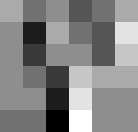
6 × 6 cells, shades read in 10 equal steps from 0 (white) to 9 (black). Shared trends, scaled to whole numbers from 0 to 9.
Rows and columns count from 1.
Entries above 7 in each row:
0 1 0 0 1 1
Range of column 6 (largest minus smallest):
3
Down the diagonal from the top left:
3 8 4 2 4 4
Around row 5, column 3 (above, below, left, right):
7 9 4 1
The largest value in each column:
5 8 9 6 6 4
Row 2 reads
4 8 3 5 6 1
